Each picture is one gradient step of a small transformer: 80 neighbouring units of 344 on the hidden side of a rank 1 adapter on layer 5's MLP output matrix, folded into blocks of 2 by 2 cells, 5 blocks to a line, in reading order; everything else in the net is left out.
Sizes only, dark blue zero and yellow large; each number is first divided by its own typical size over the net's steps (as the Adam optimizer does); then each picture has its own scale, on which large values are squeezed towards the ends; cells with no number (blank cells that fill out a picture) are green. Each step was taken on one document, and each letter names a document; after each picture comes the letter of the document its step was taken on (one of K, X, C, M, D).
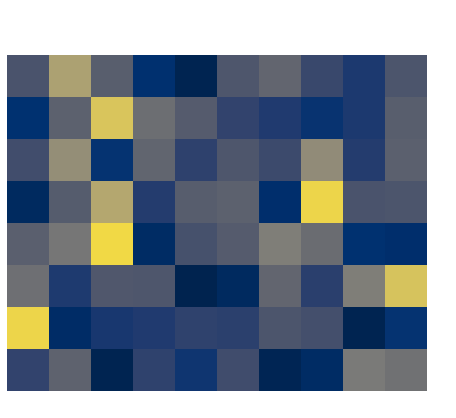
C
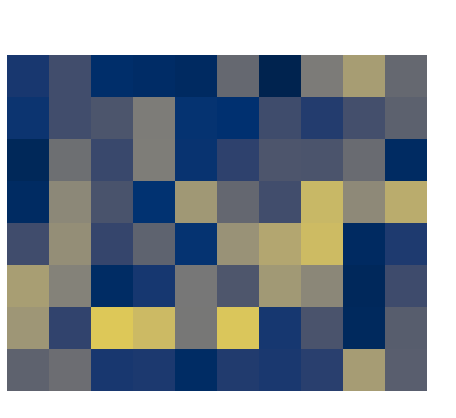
C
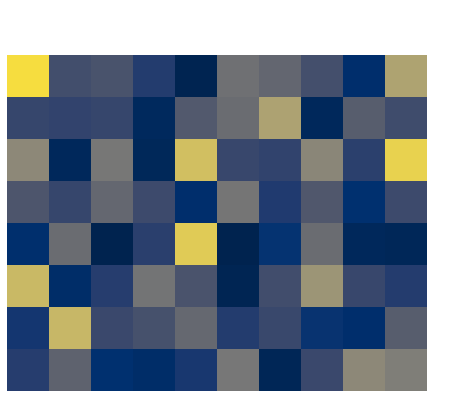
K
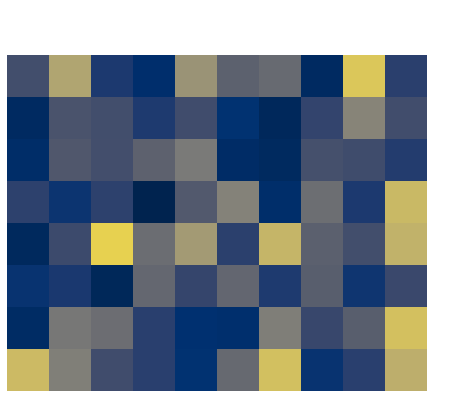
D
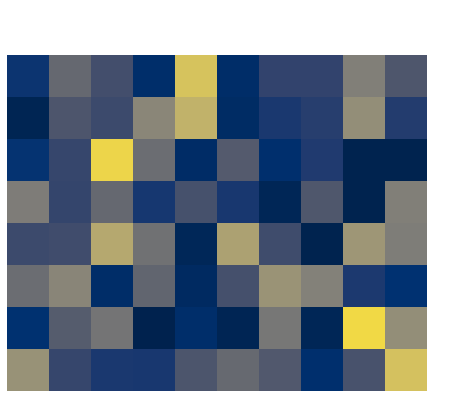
D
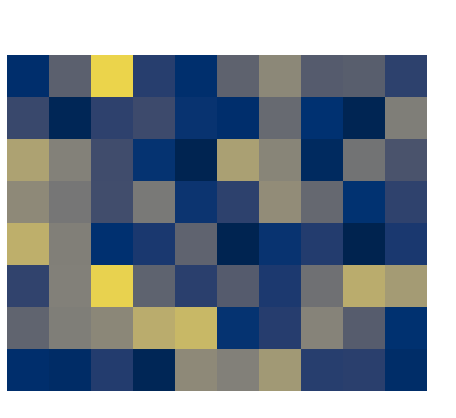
K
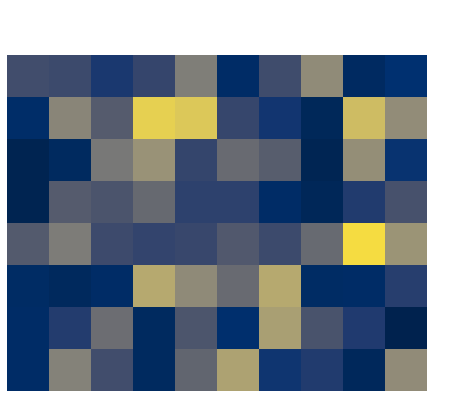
D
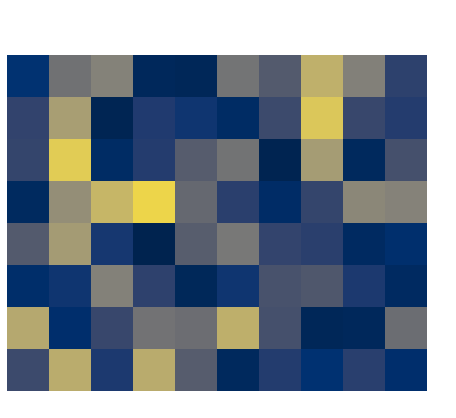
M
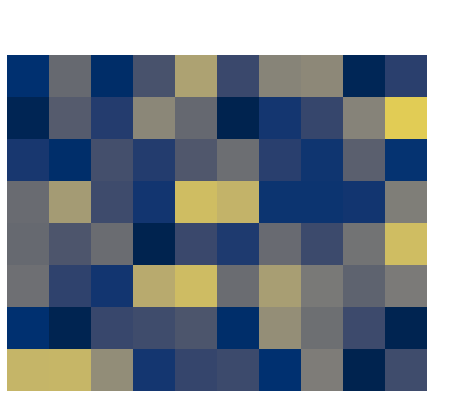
D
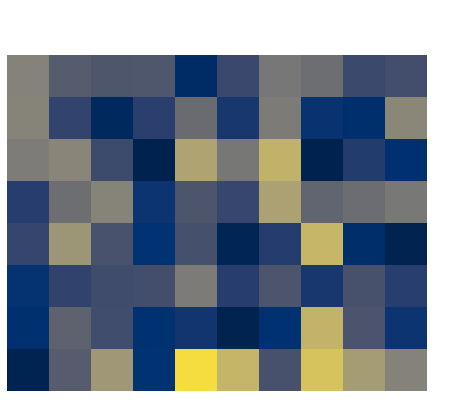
K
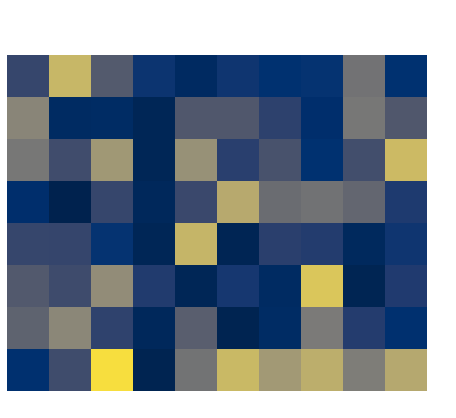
K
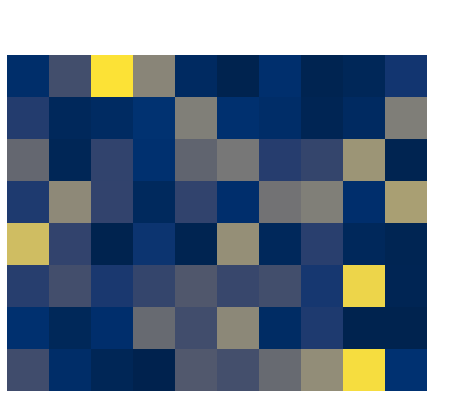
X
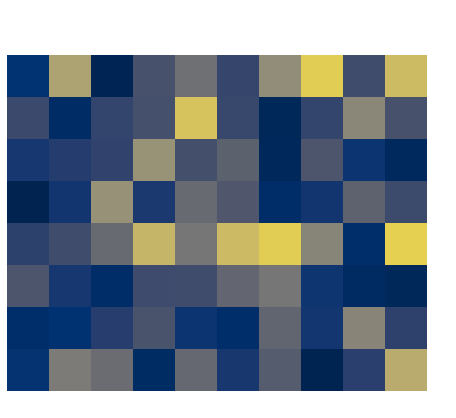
D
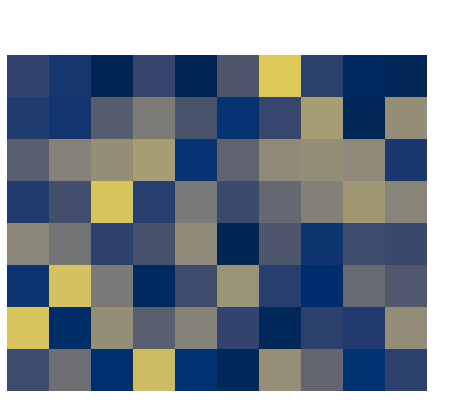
M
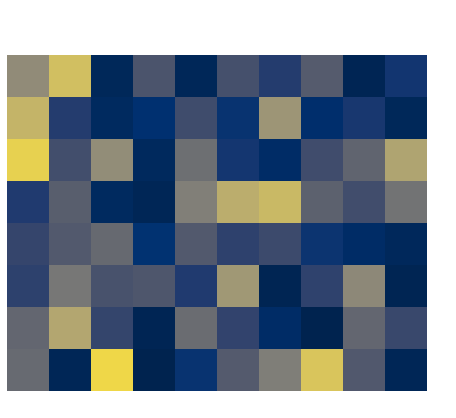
K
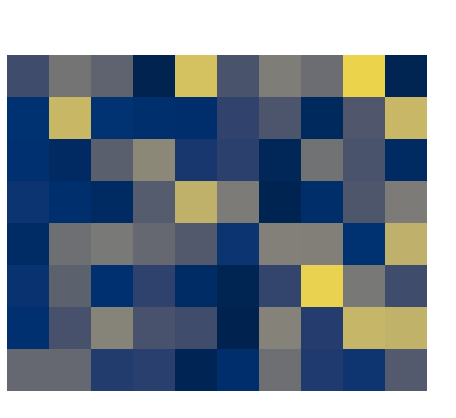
D
